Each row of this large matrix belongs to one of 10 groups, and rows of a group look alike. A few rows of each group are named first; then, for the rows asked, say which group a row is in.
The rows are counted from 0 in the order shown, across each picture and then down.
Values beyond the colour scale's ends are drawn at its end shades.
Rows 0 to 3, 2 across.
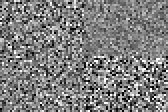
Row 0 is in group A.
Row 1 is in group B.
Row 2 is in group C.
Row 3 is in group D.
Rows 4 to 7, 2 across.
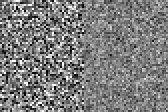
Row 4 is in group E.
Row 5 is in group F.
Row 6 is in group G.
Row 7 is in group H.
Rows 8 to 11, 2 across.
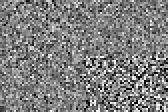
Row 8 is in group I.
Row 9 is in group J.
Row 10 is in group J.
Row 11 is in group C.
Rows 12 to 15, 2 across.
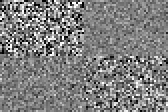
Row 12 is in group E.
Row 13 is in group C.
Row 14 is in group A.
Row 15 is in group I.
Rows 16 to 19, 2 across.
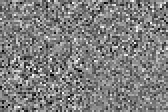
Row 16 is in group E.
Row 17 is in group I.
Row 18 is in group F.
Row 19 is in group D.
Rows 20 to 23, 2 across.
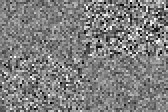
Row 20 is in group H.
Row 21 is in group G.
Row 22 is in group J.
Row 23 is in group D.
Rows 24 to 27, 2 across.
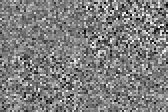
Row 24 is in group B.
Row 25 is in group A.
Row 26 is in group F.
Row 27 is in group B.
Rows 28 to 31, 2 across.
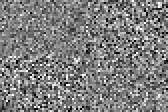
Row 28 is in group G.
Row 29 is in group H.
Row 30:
J
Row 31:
E
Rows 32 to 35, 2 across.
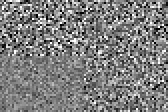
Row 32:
C
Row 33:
A
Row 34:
F
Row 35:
A
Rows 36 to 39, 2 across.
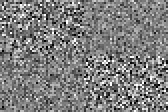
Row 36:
G
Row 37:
D
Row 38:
E
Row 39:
G
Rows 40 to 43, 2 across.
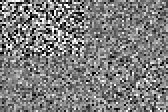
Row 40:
C
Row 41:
G
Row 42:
F
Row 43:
H
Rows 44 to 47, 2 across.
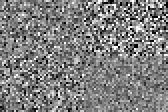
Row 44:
G
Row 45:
I
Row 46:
J
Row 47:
B
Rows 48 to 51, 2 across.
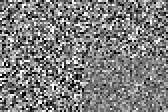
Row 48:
D
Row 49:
G
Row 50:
G
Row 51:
G
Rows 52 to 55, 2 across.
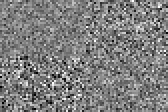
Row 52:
D
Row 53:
H
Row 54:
F
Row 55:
D
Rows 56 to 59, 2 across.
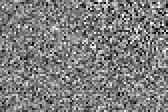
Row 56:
I
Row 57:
A
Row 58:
F
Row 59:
F
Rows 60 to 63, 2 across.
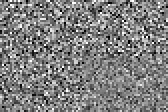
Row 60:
D
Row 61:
J
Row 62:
B
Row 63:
H
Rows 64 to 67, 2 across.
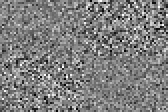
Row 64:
H
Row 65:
A
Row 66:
J
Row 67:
H
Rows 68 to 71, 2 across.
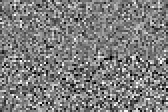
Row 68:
E
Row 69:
A
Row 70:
G
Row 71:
I
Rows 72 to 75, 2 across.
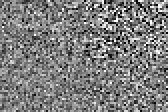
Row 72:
H
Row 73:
F
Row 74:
D
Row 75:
C
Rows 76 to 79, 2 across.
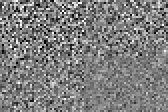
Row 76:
E
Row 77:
A
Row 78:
I
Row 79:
F
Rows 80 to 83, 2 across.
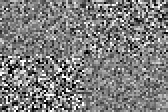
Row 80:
A
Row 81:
E
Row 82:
D
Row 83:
D
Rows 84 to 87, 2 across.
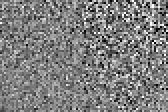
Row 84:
A
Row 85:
A
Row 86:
J
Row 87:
B
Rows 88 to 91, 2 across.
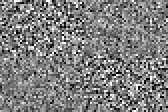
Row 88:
I
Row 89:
J
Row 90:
A
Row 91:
G
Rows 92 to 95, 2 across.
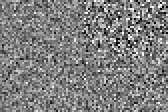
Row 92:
E
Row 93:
B
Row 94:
I
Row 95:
E
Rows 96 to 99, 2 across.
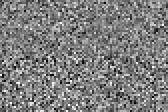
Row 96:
H
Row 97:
A
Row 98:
I
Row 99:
F
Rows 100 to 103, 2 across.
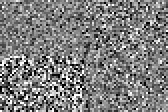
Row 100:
C
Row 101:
G
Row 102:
A
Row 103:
B
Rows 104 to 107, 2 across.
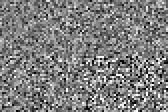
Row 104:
A
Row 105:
G
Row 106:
D
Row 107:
E
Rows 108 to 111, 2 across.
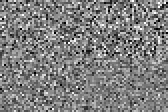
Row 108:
G
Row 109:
H
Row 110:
B
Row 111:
E
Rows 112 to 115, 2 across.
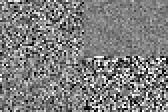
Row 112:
C
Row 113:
J
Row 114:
A
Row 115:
E
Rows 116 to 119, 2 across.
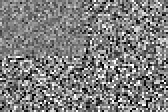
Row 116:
A
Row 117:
D
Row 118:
C
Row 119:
B
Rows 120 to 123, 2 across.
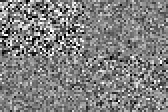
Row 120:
D
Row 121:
J
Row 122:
A
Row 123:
I
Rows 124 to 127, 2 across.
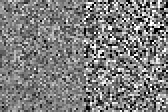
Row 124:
J
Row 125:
A
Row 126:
F
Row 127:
D
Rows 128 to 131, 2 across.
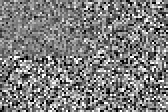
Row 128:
A
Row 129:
A
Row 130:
I
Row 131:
D
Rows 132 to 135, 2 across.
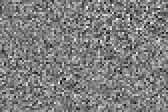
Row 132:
E
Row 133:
G
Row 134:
G
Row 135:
F
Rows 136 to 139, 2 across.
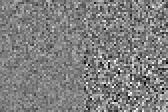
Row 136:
I
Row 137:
E
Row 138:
J
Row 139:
B
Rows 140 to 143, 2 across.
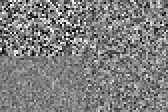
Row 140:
D
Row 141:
A
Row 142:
I
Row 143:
D
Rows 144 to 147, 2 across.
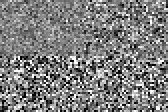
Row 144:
J
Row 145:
G
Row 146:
F
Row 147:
J
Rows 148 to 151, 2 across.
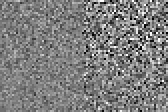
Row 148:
C
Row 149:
C
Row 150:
J
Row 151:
A
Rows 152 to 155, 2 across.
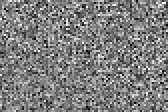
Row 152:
J
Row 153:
E
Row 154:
D
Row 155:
E
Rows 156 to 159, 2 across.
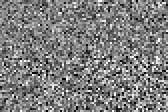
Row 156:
H
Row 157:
E
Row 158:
G
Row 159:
D
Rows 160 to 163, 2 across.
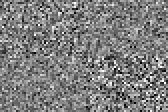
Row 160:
H
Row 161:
G
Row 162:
D
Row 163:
F
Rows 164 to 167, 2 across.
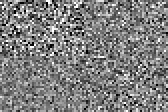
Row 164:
I
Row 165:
E
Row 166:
A
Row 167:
C
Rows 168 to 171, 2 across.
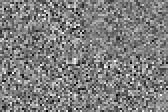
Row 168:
A
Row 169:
F
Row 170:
H
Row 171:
B
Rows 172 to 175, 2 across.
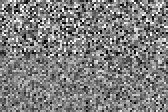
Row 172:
J
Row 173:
D
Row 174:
D
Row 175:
F
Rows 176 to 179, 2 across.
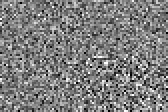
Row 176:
A
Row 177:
C
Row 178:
A
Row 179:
C
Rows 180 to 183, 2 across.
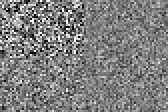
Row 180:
J
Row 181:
A
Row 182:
D
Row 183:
E
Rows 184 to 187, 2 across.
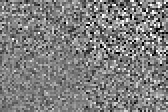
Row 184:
G
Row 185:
H
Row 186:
B
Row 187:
I
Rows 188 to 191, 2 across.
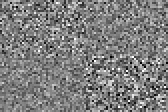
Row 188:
E
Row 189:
A
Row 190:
G
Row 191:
D
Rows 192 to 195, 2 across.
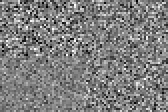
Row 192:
F
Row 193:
E
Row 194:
J
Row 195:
H
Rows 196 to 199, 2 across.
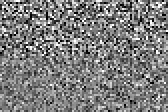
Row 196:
C
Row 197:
E
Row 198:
A
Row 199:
F
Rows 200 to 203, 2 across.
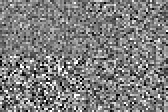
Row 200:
D
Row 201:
C
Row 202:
B
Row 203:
C
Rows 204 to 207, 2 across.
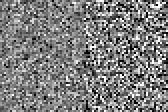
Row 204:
F
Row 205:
E
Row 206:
J
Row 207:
E
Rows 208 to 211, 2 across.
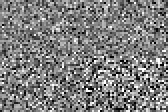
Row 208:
H
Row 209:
A
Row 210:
G
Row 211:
D
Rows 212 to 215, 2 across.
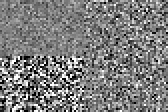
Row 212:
F
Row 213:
C
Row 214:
F
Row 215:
F
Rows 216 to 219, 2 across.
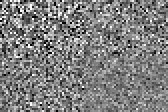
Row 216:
B
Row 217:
J
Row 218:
C
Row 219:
B
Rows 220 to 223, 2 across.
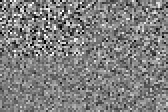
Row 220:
B
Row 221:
H
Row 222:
B
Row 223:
D
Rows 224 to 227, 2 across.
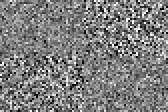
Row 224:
J
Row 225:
B
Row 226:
A
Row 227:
H
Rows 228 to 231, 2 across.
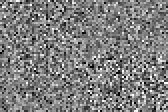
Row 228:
C
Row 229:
B
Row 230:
F
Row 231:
J
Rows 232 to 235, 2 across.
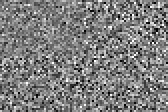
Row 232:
G
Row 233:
A
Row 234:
A
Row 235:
D
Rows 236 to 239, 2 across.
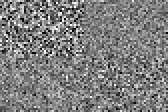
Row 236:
H
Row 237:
C
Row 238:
J
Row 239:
F
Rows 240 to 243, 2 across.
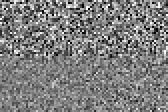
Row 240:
A
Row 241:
A
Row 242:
I
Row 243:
H
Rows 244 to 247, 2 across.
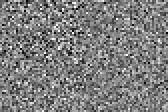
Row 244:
H
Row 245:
C
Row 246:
I
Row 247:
A
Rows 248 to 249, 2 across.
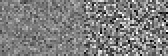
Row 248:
F
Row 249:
C
